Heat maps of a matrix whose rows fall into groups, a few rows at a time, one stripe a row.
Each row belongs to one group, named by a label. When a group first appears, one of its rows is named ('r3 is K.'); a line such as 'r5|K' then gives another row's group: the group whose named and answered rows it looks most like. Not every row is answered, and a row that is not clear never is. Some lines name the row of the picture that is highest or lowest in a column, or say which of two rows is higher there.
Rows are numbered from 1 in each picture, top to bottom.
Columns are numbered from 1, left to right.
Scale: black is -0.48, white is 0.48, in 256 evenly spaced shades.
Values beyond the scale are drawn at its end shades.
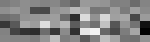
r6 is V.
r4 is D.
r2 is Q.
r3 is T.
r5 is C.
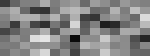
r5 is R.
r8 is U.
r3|V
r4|Q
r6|U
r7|T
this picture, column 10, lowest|3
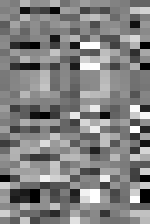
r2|Q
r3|T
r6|R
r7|C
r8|V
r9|T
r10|C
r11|U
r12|U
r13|U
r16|C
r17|Q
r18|T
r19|C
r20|V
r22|V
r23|Q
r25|V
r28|C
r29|C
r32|Q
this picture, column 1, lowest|26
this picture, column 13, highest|6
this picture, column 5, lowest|17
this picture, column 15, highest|17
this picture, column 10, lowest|22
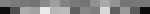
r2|D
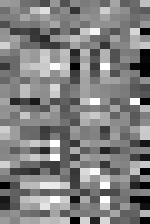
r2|U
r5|C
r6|Q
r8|D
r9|D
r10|D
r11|D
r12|T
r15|C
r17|T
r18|T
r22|Q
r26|T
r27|D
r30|D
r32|D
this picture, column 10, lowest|32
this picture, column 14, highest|15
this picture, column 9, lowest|28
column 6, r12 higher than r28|Yes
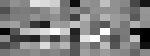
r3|T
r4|Q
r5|D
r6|C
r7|D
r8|T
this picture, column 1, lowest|5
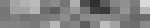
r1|V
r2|V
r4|V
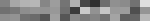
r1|V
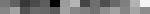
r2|Q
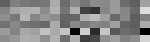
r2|V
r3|T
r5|D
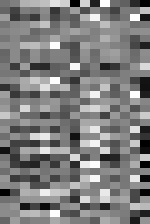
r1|D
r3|C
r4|U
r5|Q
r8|T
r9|T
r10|Q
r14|C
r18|T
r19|C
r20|U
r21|C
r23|Q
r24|C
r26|C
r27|Q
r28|D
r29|T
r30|Q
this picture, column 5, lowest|30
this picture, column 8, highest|10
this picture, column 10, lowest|1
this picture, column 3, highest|16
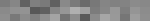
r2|Q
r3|V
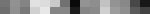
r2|U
